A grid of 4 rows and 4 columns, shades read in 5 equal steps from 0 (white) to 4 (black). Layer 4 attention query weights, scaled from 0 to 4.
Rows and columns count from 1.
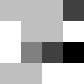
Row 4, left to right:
1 1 0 0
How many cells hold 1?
7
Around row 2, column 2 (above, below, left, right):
1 2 0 1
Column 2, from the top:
1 1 2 1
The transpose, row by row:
1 0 0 1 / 1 1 2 1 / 1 1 3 0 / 3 0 4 0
